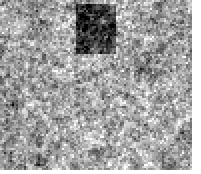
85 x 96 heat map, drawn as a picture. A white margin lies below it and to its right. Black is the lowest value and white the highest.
Odd patch: lower, in the top middle. Grain: blotchy. Ninth with the lowest average: top middle.
